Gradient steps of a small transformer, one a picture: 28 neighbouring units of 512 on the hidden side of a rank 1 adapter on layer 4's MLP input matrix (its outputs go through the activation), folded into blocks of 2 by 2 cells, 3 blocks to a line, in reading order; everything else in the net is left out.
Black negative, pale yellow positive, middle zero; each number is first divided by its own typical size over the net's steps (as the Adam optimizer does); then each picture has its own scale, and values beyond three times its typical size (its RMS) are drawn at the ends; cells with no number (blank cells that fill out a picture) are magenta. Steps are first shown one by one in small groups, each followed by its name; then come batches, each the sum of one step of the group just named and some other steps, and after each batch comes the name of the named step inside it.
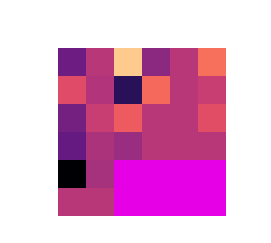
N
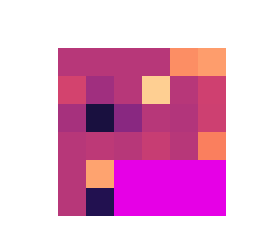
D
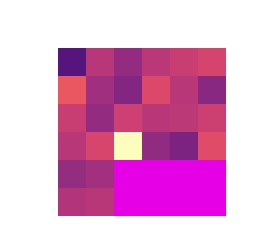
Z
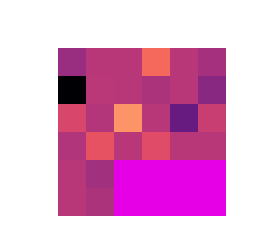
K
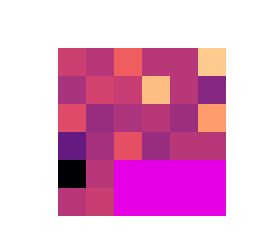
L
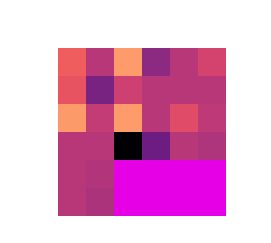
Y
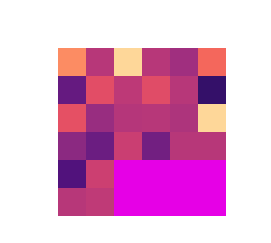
L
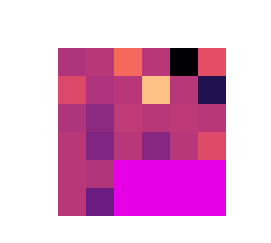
D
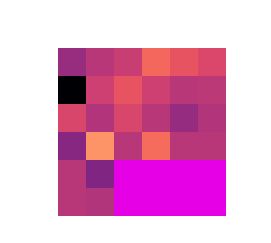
K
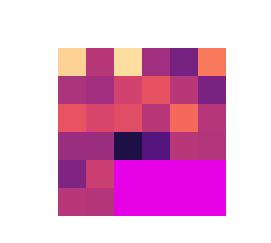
Y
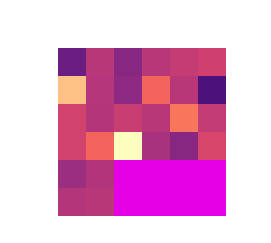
Z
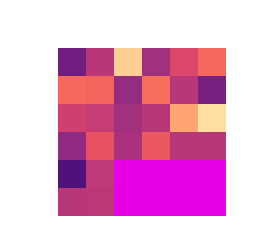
N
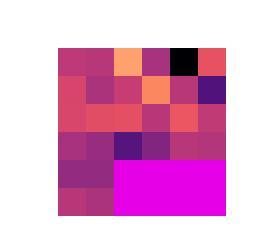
Y
